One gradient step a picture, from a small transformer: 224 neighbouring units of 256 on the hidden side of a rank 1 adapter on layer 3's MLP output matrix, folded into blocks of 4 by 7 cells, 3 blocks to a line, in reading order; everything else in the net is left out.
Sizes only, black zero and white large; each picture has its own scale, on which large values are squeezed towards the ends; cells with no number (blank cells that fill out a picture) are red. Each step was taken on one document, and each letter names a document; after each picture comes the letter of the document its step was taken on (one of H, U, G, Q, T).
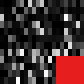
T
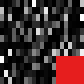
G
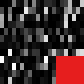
G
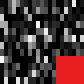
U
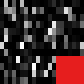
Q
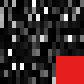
G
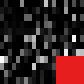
U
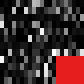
T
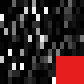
G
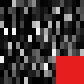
T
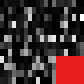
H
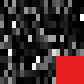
H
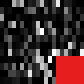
T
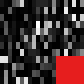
U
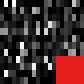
Q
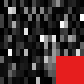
H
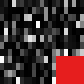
U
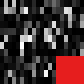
Q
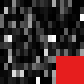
H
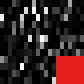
G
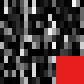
Q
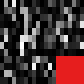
Q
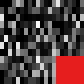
T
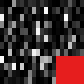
G
